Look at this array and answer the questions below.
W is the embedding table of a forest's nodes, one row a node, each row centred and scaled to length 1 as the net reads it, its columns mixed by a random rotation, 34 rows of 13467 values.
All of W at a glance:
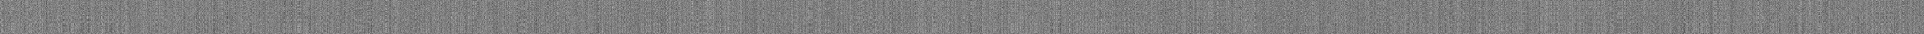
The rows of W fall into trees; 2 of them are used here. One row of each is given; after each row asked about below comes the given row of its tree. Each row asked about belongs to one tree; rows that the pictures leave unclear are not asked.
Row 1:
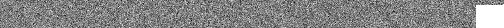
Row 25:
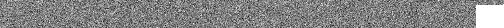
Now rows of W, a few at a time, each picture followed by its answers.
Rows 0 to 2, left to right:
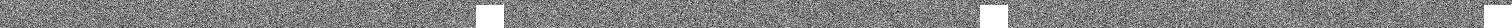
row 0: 25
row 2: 1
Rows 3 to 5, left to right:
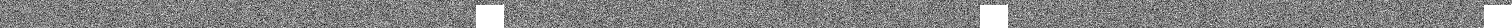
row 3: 1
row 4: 1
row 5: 25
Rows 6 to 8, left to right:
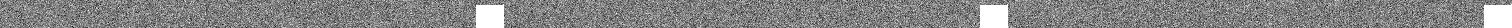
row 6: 1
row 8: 25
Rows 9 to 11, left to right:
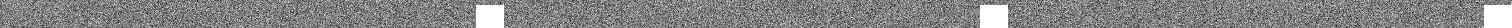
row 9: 25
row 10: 1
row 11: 25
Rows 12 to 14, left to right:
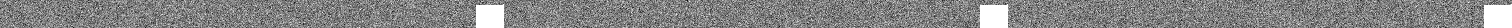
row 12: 1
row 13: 1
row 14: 1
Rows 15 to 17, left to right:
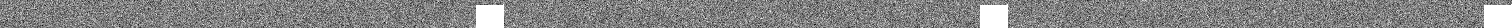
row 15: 25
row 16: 1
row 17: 1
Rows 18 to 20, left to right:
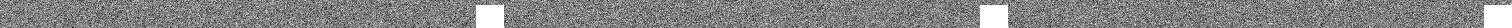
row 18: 1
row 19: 25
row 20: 25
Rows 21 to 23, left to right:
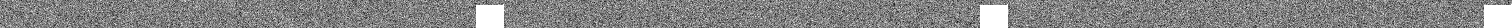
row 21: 1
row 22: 1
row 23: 25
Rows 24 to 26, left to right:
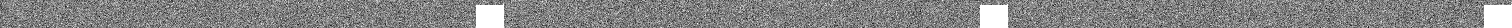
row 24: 25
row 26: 25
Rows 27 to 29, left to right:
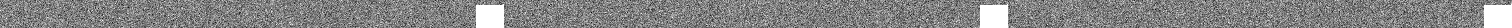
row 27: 1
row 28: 25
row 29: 25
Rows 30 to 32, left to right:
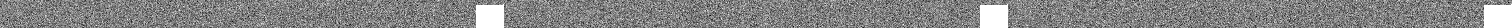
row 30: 25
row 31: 25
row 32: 25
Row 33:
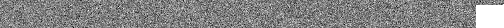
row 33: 1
